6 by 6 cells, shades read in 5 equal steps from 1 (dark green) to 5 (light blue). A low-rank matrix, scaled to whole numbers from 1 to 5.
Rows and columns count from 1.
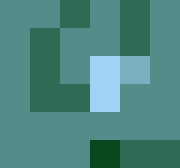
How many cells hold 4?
1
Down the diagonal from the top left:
3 2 3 5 3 2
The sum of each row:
16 16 20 18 18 14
